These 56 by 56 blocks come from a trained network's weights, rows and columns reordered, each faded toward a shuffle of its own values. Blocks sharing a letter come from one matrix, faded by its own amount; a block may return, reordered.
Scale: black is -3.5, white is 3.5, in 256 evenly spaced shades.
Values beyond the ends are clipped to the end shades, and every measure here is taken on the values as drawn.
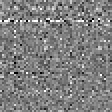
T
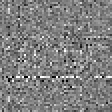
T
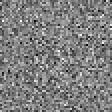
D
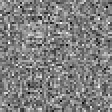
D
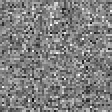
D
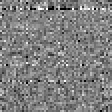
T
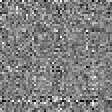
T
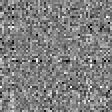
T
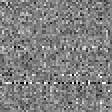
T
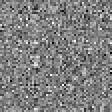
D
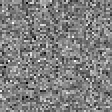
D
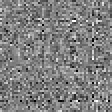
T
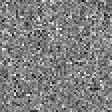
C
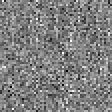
D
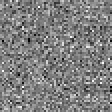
D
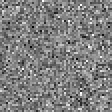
C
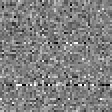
T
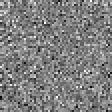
D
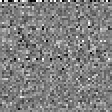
T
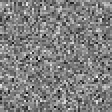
D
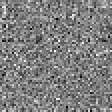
D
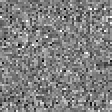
C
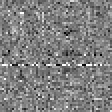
T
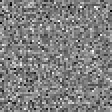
C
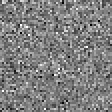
C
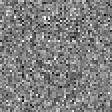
D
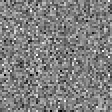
D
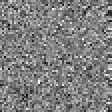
D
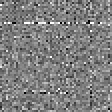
T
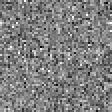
C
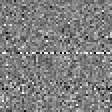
T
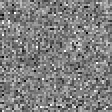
C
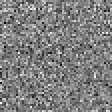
D
